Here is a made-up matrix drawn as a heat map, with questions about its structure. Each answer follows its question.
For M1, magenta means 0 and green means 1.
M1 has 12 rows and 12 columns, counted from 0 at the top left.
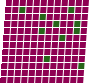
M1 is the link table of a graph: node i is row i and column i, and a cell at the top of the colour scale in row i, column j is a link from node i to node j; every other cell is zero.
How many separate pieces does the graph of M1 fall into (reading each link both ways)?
2
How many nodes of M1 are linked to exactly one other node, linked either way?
3
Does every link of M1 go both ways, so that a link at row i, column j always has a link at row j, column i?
no
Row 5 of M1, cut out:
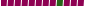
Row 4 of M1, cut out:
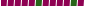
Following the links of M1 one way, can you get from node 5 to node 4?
no
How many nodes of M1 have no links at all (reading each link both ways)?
1
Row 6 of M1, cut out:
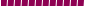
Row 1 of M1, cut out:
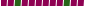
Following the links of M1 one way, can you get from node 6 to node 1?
no
